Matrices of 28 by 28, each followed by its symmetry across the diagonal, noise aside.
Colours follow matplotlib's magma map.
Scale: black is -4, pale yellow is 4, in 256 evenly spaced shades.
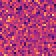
antisymmetric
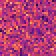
neither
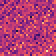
symmetric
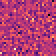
antisymmetric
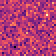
antisymmetric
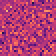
symmetric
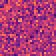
symmetric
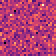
antisymmetric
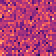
neither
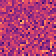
symmetric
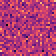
neither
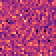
neither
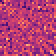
symmetric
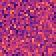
symmetric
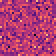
symmetric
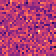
neither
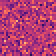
antisymmetric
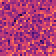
symmetric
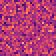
symmetric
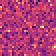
neither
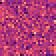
antisymmetric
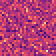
neither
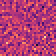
antisymmetric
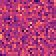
antisymmetric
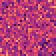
symmetric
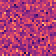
neither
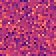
antisymmetric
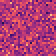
neither
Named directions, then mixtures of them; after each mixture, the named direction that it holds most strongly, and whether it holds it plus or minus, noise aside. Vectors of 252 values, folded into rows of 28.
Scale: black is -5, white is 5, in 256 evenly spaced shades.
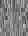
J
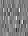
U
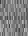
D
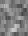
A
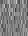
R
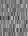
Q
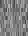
J, plus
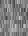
J, plus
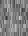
J, plus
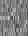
Q, minus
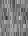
J, plus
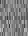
D, plus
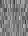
J, plus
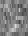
A, plus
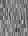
D, plus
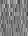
R, plus
